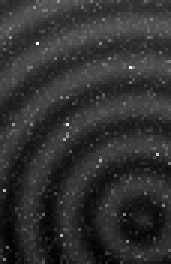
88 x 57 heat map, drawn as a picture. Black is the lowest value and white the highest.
Mirror symmetry: none. Slope: up to the top. Rings: centred on the bottom right. Odd rows or columns: none. Average level on the scale: 20%.
